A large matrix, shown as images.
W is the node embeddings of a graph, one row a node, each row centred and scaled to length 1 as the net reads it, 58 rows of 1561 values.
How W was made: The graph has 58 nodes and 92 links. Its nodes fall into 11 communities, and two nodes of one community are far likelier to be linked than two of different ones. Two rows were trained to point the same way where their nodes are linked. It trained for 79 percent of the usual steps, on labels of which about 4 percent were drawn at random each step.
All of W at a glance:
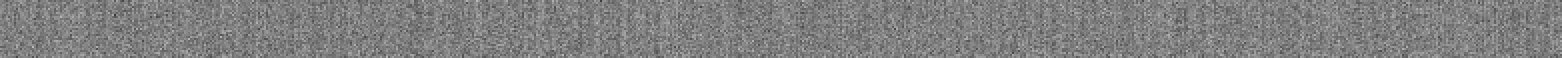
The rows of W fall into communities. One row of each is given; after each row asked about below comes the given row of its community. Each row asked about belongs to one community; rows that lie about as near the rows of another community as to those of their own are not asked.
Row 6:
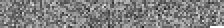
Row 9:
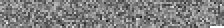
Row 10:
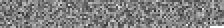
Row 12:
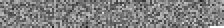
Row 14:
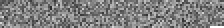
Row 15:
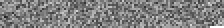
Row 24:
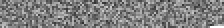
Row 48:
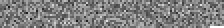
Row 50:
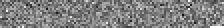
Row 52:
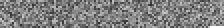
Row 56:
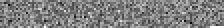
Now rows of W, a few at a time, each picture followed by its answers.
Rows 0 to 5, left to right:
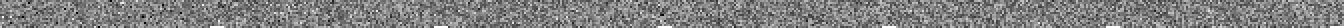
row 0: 15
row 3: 9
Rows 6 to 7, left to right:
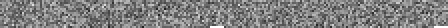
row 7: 56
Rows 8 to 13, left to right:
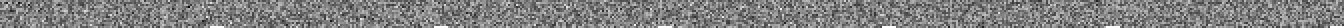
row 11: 15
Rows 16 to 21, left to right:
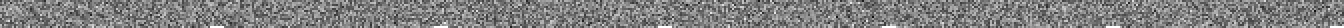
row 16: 9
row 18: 14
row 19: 24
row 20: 48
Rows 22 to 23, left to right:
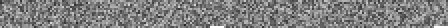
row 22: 14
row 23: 6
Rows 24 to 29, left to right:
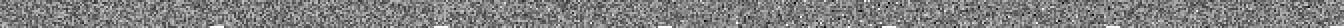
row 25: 52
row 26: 9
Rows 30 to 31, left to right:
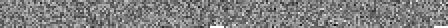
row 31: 48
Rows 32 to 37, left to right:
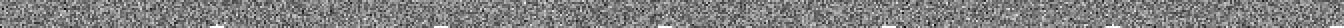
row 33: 52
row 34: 6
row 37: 50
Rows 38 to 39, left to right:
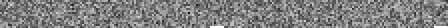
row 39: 14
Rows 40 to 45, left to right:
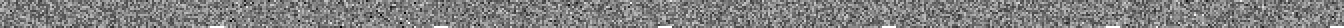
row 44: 48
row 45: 6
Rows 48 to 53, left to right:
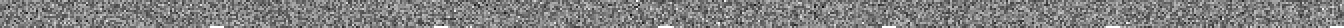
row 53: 10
